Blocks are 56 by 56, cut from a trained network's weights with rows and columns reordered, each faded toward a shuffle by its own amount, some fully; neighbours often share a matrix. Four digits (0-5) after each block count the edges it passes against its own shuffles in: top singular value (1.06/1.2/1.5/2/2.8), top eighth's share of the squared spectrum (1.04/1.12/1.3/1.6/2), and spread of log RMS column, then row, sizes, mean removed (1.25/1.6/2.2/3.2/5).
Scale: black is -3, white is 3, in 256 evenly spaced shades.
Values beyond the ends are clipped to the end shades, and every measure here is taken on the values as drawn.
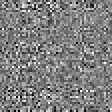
4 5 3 3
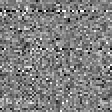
3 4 1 2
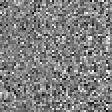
3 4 2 2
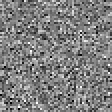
2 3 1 1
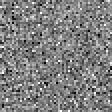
1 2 0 0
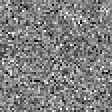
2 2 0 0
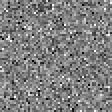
0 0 0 0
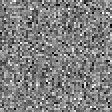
2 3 2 2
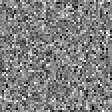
1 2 0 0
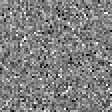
0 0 0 0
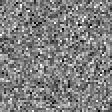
1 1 0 0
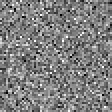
0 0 0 0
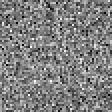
0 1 0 0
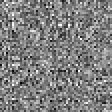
4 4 2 2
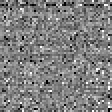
2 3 2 2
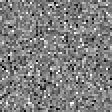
0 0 0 0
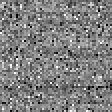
2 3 2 1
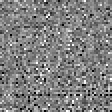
2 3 2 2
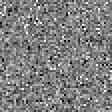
1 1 0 0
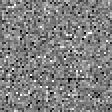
0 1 0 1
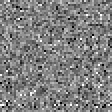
2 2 0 0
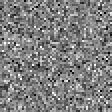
2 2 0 1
